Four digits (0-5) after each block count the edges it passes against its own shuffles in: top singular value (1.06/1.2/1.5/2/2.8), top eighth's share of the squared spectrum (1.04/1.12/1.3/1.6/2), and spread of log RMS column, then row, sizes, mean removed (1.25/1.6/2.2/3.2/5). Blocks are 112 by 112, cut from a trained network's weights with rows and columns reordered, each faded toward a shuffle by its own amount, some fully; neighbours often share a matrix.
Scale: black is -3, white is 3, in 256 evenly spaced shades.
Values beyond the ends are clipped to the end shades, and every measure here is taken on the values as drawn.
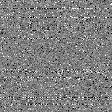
4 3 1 3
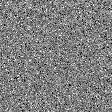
0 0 0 0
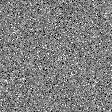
0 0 0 0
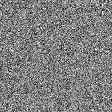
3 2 0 0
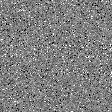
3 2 0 1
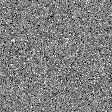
0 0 0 0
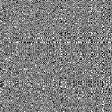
4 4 3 3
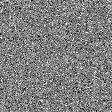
1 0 0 0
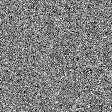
2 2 0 0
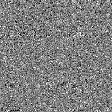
3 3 1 2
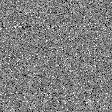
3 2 0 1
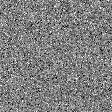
2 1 0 0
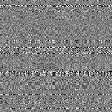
5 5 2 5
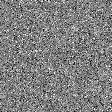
2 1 0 0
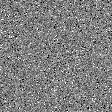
0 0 0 0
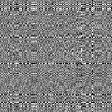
5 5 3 4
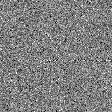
3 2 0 1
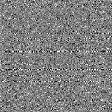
4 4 1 3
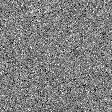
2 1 0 0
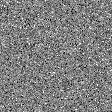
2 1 0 0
